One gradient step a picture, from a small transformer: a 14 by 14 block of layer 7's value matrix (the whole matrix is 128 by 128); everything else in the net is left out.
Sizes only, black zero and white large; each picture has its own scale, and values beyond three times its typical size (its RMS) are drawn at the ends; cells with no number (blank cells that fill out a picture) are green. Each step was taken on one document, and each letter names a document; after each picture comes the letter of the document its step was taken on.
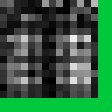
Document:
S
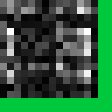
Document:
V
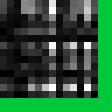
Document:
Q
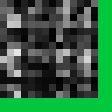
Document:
V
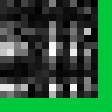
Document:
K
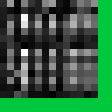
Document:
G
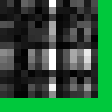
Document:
K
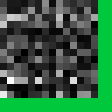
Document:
V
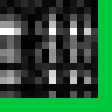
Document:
K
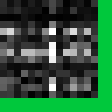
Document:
K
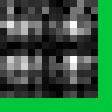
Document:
S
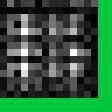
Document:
S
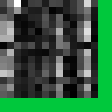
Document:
V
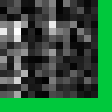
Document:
G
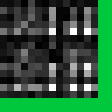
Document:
Q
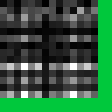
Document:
S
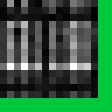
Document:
S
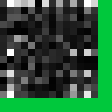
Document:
V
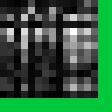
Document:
G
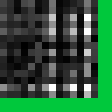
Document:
Q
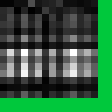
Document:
S
